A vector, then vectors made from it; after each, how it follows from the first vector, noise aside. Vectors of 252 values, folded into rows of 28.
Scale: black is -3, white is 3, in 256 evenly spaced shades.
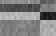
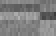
shrunk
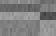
shrunk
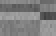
shrunk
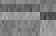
shrunk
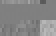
partly zeroed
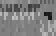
partly zeroed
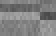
shrunk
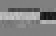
partly zeroed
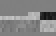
partly zeroed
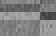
shrunk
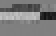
partly zeroed
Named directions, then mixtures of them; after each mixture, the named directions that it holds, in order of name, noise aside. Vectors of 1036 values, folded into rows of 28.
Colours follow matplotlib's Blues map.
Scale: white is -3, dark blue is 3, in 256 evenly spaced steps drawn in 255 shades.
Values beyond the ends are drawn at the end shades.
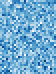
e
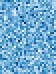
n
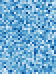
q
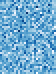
e, n, q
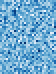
e, n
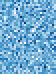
e, n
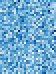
e, n, q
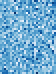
n, q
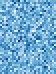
e, n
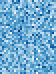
e, n, q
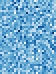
e, n, q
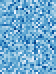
e, n, q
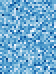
e, n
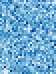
e, q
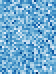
e, q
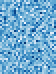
e, n
